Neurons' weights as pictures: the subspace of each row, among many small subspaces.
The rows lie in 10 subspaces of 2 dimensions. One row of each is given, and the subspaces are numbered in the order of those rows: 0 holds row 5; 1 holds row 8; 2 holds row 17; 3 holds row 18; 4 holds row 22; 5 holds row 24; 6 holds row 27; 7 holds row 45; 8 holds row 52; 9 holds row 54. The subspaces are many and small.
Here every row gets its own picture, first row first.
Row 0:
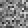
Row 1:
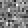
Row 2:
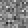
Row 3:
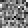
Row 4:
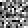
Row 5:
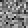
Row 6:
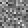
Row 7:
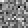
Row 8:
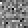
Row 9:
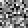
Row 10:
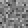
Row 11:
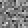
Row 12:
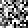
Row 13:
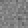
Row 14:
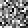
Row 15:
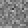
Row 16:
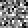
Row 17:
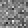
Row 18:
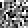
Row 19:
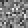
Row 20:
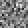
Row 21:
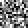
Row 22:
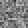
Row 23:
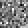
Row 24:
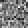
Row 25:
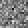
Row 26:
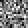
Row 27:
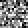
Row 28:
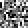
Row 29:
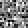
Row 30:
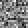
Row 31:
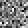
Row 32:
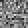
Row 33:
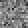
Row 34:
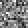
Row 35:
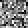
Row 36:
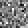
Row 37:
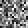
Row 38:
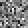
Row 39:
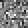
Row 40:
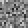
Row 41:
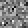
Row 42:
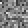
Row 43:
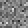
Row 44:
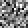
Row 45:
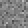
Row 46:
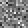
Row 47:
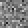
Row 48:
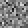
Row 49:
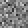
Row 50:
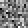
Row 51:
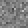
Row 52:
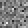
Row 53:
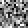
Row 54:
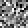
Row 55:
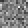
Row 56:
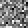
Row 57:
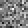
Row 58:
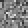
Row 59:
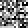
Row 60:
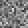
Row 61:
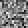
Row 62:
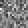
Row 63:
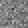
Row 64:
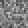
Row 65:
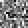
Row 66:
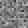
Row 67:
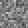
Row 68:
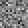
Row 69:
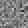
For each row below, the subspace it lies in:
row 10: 6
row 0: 0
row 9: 0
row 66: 4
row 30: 4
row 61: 7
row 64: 7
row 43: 8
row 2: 9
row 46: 1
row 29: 9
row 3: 5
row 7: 5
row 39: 3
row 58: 3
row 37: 2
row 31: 8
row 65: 3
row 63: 2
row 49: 6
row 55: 5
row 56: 7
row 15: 7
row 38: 1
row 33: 6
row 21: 0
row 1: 9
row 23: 3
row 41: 6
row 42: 8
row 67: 4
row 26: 0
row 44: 9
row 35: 7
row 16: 6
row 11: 8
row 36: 3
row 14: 8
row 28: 3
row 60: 8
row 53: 7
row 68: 1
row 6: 1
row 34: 4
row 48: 6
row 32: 0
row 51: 9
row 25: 2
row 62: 2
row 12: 2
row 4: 1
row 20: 9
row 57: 0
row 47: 1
